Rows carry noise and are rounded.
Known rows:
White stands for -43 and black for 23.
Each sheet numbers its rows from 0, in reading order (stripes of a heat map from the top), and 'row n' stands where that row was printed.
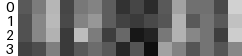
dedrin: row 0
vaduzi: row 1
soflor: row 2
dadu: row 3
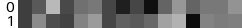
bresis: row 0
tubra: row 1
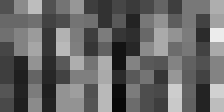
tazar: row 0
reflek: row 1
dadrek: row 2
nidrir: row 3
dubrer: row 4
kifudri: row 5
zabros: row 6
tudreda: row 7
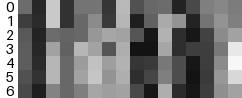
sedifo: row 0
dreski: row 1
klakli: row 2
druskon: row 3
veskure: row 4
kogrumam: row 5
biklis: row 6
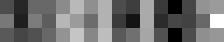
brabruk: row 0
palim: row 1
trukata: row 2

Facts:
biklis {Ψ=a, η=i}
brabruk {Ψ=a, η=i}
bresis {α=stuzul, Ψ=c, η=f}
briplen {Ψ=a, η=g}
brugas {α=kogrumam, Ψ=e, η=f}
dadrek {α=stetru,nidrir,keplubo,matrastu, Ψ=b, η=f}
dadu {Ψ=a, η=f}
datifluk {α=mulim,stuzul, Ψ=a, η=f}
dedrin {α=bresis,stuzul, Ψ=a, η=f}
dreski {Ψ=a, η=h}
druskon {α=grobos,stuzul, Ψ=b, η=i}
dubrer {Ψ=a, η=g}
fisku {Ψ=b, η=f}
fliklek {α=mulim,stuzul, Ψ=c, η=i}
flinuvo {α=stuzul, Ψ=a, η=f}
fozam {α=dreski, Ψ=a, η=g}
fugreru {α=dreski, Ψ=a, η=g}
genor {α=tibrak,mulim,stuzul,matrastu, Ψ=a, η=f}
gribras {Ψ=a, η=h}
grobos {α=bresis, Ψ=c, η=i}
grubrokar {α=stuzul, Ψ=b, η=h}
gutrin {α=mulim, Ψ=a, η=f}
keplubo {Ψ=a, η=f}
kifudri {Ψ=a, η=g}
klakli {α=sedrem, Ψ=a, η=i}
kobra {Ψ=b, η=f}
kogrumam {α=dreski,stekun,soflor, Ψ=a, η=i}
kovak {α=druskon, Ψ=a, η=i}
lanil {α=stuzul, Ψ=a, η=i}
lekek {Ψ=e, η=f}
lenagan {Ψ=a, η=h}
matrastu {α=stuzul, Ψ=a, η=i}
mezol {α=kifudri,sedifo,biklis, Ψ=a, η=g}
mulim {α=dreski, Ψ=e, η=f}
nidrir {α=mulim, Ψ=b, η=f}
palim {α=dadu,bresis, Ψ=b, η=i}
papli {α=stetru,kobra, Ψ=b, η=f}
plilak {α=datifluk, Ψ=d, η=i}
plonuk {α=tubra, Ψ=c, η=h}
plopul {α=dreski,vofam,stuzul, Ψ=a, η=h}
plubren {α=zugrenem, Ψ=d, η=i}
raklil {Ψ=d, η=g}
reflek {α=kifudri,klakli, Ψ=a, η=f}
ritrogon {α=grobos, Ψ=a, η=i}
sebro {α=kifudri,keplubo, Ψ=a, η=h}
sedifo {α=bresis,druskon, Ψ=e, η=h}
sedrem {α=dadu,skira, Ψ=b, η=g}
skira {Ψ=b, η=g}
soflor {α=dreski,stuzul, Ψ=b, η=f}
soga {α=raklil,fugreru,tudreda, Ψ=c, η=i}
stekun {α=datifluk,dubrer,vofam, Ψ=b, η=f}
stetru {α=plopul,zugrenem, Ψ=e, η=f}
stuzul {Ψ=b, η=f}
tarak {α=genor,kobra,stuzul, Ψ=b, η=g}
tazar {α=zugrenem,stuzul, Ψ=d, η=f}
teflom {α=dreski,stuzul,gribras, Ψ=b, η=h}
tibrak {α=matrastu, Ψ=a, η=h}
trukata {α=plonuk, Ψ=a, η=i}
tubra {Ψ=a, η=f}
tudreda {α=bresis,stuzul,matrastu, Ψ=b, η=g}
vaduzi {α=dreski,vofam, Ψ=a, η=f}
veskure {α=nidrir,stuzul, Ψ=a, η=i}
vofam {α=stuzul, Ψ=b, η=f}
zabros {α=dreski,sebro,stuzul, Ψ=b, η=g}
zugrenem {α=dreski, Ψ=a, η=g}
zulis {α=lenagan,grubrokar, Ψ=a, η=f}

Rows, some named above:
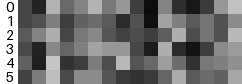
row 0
grobos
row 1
dadu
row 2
zulis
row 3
biklis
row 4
sebro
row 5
datifluk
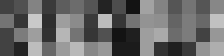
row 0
dadu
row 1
teflom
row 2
kobra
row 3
matrastu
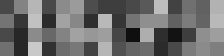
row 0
gutrin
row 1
teflom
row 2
biklis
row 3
sedifo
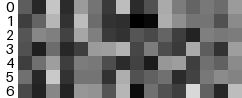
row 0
grubrokar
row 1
stuzul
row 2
lekek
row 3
mezol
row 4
keplubo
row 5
sedifo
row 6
tudreda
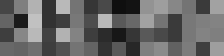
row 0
vofam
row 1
sebro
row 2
mulim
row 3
reflek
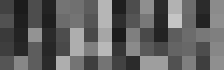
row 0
skira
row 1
sedrem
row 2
raklil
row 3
briplen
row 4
fisku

